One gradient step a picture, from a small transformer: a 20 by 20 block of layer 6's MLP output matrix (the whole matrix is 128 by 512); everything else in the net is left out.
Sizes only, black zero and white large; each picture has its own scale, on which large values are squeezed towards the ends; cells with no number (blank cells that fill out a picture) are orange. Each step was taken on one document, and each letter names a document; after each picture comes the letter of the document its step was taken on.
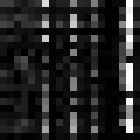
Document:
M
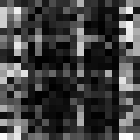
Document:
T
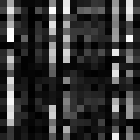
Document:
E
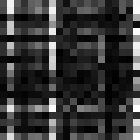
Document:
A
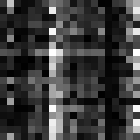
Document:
A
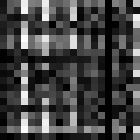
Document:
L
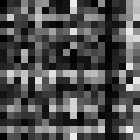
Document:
L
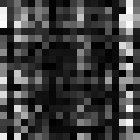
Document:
T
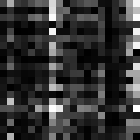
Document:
A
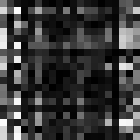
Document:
T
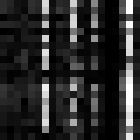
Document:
M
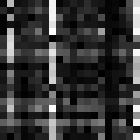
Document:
A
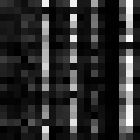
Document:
M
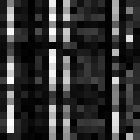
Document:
E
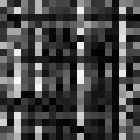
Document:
T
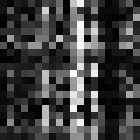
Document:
L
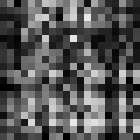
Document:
L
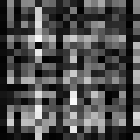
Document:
L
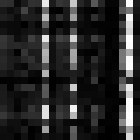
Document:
M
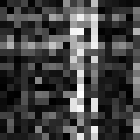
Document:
L
